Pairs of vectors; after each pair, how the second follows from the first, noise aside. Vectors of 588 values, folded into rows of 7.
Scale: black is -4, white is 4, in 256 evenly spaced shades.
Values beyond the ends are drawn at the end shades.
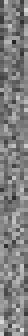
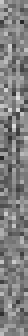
wrapped around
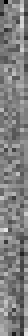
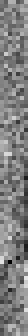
wrapped around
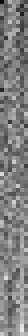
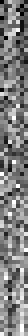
scaled up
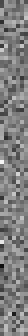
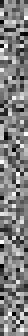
scaled up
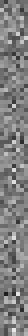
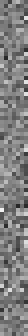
wrapped around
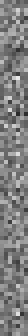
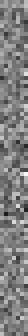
wrapped around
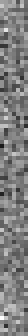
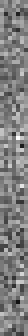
wrapped around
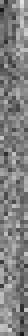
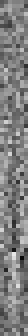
wrapped around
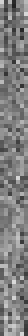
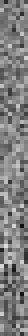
wrapped around
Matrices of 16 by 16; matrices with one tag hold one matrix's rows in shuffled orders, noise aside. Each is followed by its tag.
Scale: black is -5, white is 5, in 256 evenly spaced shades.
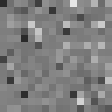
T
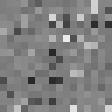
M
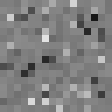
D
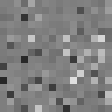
T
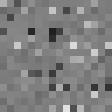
M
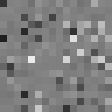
T
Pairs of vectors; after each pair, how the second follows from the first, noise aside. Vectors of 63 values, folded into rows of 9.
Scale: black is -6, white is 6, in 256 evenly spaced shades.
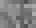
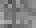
reversed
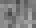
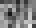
scaled up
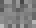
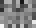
scaled up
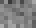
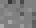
partly zeroed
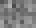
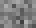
reversed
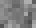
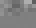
partly zeroed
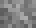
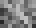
scaled up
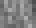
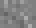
partly zeroed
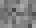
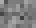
reversed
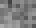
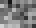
scaled up
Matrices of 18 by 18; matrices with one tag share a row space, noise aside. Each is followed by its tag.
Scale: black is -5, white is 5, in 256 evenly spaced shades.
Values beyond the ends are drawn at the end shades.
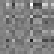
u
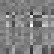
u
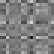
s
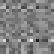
s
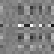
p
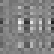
p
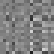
u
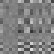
p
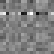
s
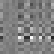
p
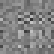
p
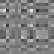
s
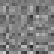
s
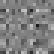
s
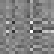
u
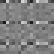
s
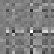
u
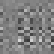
p
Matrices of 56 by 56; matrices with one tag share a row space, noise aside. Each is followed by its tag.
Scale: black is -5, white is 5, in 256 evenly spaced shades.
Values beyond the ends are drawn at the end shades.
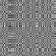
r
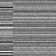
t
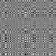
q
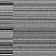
t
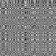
q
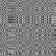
r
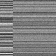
t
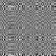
r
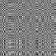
r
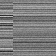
t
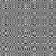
q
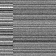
t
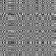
r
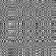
r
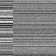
t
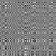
q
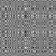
q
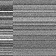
t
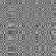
r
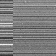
t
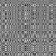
q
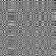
r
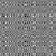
q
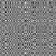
q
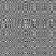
q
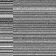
t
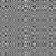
q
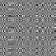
r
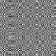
r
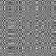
r
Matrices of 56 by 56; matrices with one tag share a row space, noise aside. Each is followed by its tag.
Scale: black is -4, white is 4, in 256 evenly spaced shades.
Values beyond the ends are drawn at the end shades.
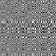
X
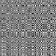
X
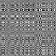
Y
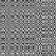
Y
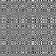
X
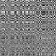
Y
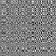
X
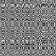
Y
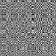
X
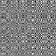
X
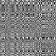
Y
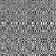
X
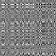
Y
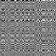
Y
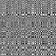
X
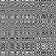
Y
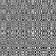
X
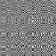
X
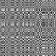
Y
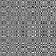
X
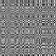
Y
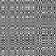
Y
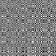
X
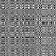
Y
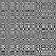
Y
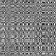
Y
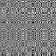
X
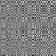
X
